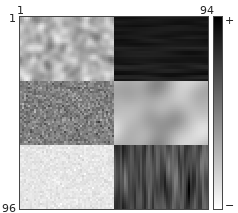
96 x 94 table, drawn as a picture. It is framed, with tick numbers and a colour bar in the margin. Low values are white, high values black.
The table splits into 3 rows of 2 panels. Panel 1,1: low, blotchy. Panel 1,2: very high, streaked across, faint in contrast. Panel 2,1: middling, fine-grained. Panel 2,2: low, smooth. Panel 3,1: very low, fine-grained, faint in contrast. Panel 3,2: high, streaked downward.
